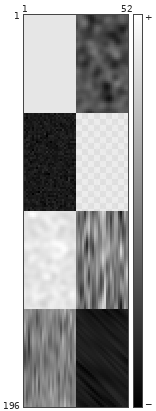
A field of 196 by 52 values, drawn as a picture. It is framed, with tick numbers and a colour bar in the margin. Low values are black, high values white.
It is made of 4 by 2 panels. Panel 1,1: very high, flat. Panel 1,2: low, blotchy. Panel 2,1: very low, fine-grained, faint in contrast. Panel 2,2: very high, checkered, faint in contrast. Panel 3,1: very high, blotchy, faint in contrast. Panel 3,2: middling, streaked downward, strong in contrast. Panel 4,1: middling, streaked downward. Panel 4,2: very low, slanting down to the right, faint in contrast.
